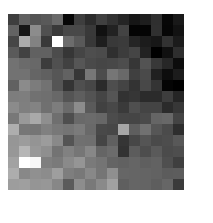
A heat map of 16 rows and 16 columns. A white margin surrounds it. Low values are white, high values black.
Grain: fine. Roughest part: top left. Mirror symmetry: none. Stripes: none. Slope: up to the top right. Ninth with the lowest average: bottom left. Calmest part: bottom right.
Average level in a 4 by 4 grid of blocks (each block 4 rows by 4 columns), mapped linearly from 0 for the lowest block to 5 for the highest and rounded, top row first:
3345 | 2334 | 1233 | 0123
